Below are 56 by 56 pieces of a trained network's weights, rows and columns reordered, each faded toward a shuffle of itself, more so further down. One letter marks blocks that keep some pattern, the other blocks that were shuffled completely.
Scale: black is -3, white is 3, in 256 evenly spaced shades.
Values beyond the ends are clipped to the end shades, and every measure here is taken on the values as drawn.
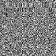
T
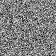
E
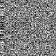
T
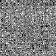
T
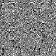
T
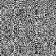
T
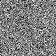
E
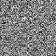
T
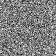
E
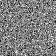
E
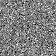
E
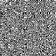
T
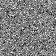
E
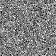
E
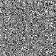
T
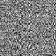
T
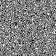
E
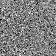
E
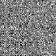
T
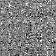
T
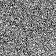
E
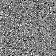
E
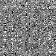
T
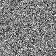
E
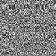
T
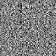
T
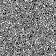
E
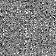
T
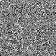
T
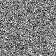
E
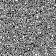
E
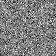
E
